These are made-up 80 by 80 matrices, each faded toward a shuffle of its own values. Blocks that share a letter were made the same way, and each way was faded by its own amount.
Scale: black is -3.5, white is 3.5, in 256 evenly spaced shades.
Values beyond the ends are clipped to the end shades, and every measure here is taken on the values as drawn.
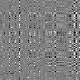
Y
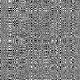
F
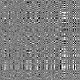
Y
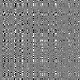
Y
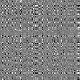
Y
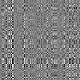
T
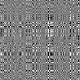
T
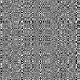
F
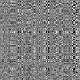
F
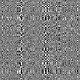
F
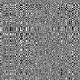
F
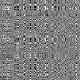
F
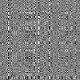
F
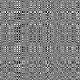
T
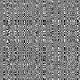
F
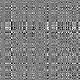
T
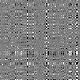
Y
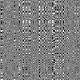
Y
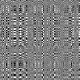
T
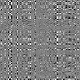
Y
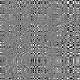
Y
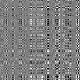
T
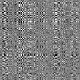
F
